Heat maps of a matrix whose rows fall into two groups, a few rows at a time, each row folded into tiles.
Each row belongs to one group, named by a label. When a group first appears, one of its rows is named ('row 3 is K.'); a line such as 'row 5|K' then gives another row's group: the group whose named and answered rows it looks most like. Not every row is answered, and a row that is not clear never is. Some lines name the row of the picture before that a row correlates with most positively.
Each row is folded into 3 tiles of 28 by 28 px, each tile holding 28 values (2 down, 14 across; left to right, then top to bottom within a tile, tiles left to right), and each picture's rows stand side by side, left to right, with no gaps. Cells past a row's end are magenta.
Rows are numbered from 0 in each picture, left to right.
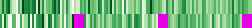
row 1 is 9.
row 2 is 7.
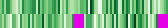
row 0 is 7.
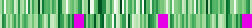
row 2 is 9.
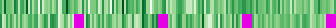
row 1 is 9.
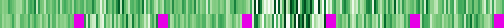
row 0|7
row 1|7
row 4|7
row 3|7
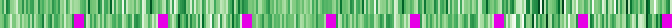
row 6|7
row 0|7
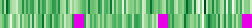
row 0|7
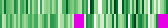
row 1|7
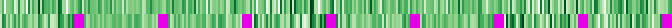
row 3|9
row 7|7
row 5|9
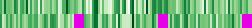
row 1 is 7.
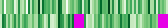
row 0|9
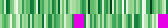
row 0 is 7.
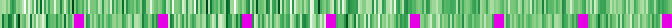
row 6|9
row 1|9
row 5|7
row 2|9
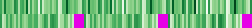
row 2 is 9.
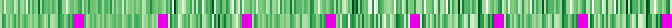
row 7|9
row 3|9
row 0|9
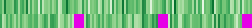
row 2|7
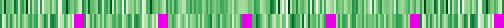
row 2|7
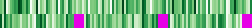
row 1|9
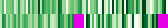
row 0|9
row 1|9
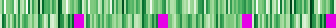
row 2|7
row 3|9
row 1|9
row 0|9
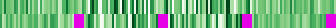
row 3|9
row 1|7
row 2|9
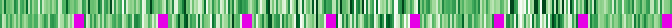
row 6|7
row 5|7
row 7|7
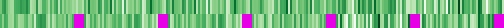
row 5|9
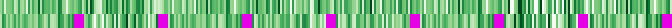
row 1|7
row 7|9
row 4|7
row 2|9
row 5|9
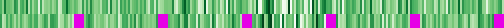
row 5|9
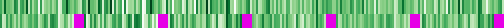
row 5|9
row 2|9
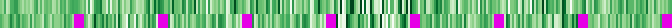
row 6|9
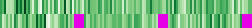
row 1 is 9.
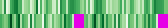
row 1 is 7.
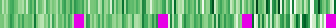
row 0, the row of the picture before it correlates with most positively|1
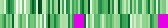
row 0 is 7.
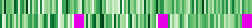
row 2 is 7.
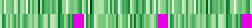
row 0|9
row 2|9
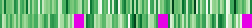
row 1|7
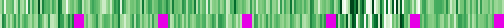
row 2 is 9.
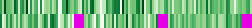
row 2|9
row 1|7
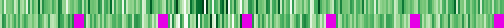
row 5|7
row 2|7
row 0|9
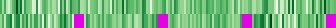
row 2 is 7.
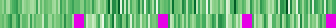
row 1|7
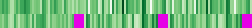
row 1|9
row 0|7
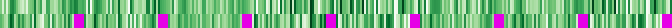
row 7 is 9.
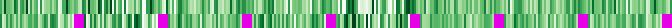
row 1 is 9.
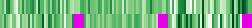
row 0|7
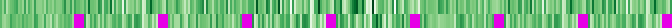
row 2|7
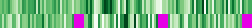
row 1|7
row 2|7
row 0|7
